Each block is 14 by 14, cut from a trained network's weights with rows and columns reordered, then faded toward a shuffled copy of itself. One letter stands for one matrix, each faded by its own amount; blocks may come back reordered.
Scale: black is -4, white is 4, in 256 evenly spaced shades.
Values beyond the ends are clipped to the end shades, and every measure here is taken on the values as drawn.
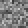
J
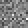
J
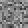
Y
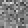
J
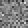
J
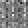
Y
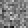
J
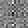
Y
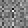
Y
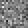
J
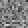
J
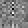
Y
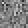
Y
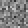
J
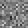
Y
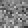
J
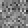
J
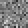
J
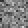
J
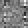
Y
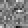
Y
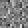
Y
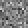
J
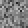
J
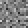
Y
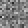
J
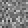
J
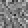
J
